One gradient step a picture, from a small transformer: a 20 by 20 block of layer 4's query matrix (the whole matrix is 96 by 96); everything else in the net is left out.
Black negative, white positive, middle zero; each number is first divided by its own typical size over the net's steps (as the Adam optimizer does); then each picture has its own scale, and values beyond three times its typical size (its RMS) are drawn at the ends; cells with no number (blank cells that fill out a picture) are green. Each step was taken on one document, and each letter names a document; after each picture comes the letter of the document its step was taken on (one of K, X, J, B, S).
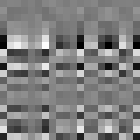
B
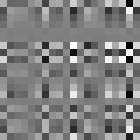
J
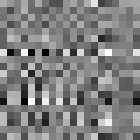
B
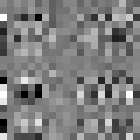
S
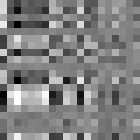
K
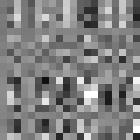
K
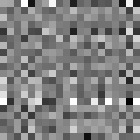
J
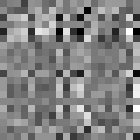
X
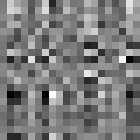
K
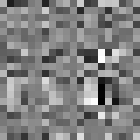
B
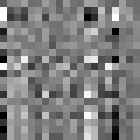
S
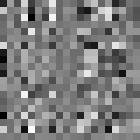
S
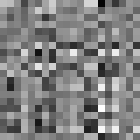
B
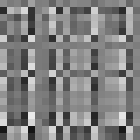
X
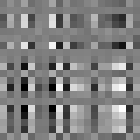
X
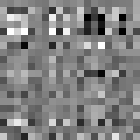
X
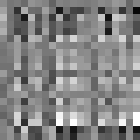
X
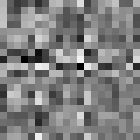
B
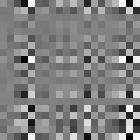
J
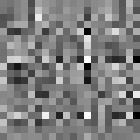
K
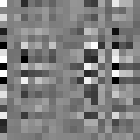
S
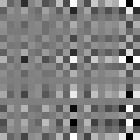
J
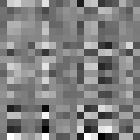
B
